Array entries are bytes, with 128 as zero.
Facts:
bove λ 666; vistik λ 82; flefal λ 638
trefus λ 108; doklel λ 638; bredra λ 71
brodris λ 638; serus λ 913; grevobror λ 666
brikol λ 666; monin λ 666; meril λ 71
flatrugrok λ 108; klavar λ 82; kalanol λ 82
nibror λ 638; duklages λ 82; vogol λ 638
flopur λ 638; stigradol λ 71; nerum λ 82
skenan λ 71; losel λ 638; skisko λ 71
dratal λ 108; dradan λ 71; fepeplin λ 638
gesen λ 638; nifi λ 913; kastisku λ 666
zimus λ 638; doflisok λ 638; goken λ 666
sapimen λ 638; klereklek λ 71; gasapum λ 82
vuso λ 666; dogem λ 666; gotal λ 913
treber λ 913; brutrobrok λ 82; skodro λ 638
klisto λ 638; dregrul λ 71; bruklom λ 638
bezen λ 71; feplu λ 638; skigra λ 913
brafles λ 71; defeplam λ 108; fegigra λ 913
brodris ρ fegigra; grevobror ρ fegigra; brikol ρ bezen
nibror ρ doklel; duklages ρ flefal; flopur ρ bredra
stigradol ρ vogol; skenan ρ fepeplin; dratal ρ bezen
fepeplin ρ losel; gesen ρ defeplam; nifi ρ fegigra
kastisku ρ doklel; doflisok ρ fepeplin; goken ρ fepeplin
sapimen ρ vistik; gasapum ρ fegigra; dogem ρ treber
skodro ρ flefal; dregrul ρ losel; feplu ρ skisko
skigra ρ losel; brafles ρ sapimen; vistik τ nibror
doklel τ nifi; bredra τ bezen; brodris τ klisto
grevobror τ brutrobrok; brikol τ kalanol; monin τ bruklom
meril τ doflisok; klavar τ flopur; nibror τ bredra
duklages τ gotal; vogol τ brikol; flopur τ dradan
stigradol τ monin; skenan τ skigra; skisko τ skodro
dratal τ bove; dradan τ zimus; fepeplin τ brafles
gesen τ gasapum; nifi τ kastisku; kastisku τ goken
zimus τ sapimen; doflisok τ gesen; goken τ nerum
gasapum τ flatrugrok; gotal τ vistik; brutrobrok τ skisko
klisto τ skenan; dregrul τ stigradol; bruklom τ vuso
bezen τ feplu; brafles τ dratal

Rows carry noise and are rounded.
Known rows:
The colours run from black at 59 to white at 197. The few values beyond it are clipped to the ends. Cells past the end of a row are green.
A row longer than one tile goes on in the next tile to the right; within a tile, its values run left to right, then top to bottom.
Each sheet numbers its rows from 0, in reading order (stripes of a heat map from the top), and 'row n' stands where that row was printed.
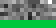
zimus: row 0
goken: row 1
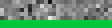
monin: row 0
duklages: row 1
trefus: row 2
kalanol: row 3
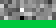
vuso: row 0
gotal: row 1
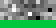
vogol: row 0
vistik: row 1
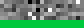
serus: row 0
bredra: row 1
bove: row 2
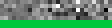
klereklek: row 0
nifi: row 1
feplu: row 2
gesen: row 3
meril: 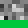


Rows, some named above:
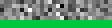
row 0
nifi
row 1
dratal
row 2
sapimen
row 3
flefal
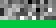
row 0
brodris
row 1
bredra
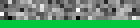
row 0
vistik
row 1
stigradol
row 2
flatrugrok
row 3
flefal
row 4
brodris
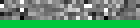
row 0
feplu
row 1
losel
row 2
dregrul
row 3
bezen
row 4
skisko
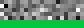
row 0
sapimen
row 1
fepeplin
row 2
nerum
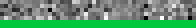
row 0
skodro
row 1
nifi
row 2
skenan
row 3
brafles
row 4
trefus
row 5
doflisok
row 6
defeplam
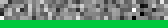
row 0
grevobror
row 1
brikol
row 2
nifi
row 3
klisto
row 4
flatrugrok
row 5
gasapum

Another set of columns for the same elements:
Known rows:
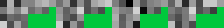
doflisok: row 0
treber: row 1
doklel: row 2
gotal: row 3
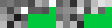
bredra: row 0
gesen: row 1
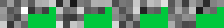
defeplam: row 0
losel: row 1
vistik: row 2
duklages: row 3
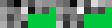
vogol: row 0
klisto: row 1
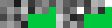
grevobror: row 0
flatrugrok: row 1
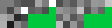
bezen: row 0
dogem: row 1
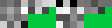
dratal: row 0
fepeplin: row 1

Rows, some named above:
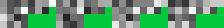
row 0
flatrugrok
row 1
brutrobrok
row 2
skigra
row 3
skenan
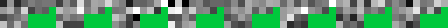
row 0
dregrul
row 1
kastisku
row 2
feplu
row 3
fepeplin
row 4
brikol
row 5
sapimen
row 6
nifi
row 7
flopur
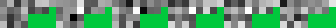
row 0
gotal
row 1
gasapum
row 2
meril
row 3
skenan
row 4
skenan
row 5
goken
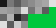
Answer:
goken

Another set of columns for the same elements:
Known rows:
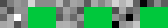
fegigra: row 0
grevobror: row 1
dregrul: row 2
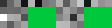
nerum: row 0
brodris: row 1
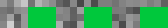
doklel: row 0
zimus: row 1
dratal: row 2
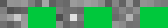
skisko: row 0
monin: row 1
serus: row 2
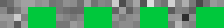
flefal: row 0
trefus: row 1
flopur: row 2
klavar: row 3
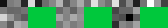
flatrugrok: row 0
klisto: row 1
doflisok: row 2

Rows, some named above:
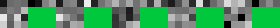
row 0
feplu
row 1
flatrugrok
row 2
skenan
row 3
vuso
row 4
dregrul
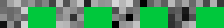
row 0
losel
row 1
brodris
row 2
dregrul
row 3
skenan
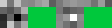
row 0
fepeplin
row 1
vistik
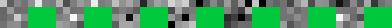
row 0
brikol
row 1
nifi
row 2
meril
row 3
dregrul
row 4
goken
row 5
gesen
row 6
sapimen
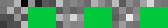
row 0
skigra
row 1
brutrobrok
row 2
gotal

